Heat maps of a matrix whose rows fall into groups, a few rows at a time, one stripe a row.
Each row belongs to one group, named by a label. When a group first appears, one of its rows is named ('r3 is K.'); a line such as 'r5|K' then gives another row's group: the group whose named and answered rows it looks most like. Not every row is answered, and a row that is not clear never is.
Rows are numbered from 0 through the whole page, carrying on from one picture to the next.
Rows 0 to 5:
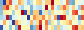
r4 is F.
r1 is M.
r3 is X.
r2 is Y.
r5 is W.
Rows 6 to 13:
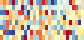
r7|Y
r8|W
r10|X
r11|W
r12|F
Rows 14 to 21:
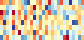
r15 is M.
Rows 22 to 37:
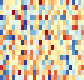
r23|Y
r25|W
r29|F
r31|W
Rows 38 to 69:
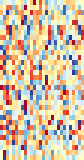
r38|M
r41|Y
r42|Y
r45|X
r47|W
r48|Y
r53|M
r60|F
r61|W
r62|X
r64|W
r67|Y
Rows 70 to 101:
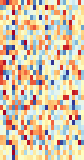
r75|M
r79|F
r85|M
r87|F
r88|Y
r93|X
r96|M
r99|F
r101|F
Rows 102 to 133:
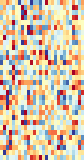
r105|Y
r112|M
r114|F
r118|M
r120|X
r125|F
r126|Y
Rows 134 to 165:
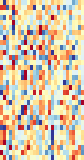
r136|F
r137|W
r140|W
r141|Y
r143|M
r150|M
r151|X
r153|Y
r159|W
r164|M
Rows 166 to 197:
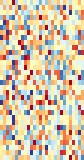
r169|F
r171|W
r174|M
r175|Y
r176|X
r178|F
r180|M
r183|F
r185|W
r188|X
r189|F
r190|F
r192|X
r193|F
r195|M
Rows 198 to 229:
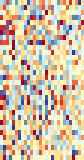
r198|X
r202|X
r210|Y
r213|W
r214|Y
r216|W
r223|F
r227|W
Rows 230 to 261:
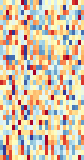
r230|Y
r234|Y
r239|Y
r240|Y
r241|F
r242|X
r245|X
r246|X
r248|F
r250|M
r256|M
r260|W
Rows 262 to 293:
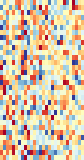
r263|W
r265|M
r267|W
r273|Y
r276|Y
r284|W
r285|W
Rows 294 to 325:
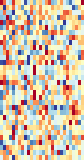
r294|X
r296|F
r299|W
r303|M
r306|W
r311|F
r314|Y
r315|W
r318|X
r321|X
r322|W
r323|W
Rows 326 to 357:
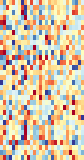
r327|Y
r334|F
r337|W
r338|X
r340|F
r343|F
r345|M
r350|Y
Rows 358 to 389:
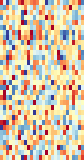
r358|M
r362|Y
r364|M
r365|M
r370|X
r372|Y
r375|X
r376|Y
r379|W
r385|M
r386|Y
